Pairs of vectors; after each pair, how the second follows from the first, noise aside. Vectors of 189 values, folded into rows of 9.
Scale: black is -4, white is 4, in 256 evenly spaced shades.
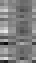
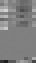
partly zeroed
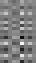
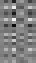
reversed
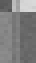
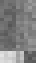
reversed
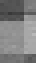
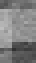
reversed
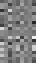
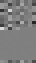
partly zeroed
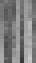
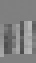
partly zeroed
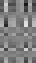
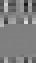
partly zeroed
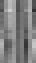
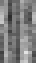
reversed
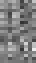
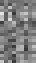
reversed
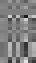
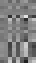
negated
